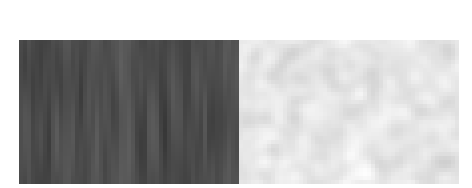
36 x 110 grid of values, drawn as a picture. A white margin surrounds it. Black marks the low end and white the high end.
It is made of 1 by 2 panels. Panel 1,1: low, streaked downward, faint in contrast. Panel 1,2: very high, blotchy, faint in contrast.
